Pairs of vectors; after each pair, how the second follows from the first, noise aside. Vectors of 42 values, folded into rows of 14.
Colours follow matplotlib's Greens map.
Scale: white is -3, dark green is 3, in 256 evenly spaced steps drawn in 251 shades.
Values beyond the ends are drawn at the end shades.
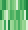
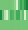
partly zeroed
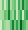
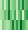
copied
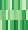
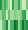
copied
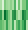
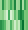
shuffled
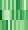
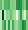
shuffled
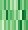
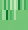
partly zeroed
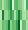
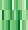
copied
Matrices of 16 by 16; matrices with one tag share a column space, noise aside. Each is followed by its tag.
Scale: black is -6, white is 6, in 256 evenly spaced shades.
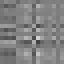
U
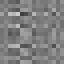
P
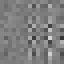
U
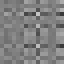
P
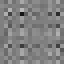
P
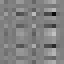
P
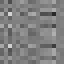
P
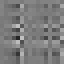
U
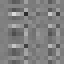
P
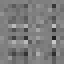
U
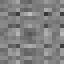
P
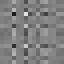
P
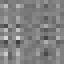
U
